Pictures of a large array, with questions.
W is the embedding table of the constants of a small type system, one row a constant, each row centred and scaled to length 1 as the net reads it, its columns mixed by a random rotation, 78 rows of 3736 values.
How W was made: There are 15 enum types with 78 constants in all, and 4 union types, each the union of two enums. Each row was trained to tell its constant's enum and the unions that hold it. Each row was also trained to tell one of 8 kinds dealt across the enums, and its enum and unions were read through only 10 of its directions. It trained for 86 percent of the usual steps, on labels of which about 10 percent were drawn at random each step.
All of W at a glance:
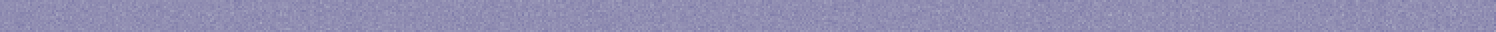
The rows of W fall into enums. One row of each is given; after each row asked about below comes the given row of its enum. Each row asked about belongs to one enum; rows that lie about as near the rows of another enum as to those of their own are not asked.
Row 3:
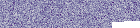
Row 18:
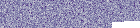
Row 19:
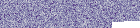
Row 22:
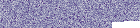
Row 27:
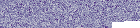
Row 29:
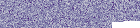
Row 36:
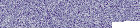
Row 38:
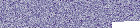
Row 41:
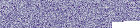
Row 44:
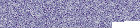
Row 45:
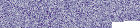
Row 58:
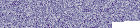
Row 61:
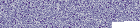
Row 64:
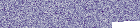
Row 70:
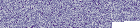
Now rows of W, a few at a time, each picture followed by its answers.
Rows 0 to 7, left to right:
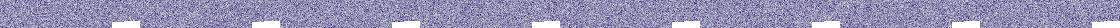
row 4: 70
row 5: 3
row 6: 22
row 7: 45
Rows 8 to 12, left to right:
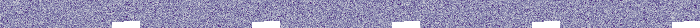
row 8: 22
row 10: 3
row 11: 41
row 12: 29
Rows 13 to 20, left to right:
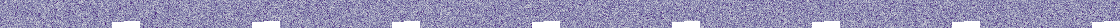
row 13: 61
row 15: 36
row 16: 41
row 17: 19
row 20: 3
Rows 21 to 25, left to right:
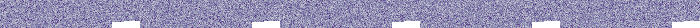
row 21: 29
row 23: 36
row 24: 41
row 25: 29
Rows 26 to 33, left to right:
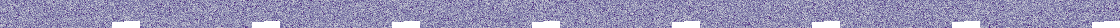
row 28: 29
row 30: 3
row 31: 41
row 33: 70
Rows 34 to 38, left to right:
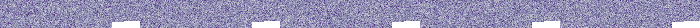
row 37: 70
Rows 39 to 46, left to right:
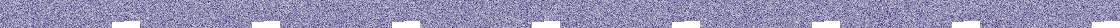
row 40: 45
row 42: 18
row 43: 44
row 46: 44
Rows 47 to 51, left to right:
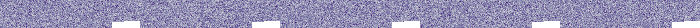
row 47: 27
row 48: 38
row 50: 27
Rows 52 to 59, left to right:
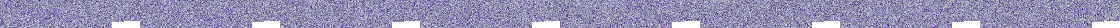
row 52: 36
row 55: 36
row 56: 45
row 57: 22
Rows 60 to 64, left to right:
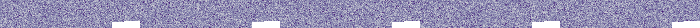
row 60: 44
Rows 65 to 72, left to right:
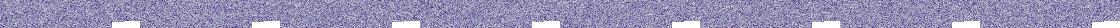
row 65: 22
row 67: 44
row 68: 36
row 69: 22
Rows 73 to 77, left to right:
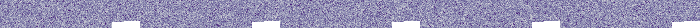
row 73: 61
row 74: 41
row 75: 29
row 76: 64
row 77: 44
